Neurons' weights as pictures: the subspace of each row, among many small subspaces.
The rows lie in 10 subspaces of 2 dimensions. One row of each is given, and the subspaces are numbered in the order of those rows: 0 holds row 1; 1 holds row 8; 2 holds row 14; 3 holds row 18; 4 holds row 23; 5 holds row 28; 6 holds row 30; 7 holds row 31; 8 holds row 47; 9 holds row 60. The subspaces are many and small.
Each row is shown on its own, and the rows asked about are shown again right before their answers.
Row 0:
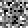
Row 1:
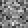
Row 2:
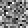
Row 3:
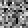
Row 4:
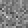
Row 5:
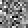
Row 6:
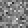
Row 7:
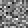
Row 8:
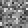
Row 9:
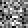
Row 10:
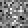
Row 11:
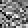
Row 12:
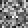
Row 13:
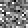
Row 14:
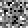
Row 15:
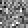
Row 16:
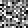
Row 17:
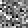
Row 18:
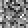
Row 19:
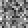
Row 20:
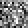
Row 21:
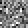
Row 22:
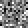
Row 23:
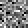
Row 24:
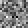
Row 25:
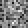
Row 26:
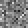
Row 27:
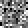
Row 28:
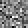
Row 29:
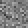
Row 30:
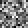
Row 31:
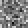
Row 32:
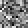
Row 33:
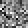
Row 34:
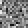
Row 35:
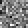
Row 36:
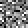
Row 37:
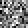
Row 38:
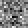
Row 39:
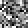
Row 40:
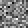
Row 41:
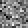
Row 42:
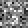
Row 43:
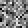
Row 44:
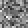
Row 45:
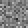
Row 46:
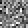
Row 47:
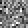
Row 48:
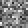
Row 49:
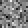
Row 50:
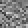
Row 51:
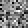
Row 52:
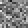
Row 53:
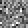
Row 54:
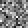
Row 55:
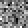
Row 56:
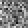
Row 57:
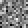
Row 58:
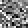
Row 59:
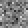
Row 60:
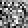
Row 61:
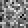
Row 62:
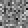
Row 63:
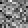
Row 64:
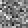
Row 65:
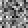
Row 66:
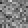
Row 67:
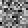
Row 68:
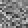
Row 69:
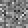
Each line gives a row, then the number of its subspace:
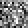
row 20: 9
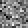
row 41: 0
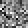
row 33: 3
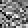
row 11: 7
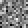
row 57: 9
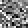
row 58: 7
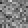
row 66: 4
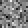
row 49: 4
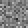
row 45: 5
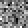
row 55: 9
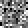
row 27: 1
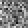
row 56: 9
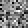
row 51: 4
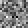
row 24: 6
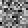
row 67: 1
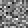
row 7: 2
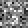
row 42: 5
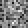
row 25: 7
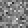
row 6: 2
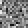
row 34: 9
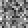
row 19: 6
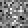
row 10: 2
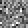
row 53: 8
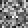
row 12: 6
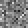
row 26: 0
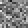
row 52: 4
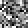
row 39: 3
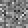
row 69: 0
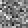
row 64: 0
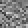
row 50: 7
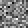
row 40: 2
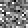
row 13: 7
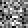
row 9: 5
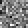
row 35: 9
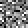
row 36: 4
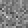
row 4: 3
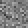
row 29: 0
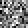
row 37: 8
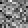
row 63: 4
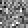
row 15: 8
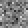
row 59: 5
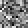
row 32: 3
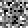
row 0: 2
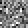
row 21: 8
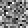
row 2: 2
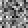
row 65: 6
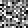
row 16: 5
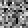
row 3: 8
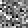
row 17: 0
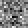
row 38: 5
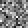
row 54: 6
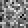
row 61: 3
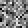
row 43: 6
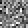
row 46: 8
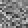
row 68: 7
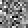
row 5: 1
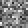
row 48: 1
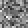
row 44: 3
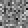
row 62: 1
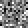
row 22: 1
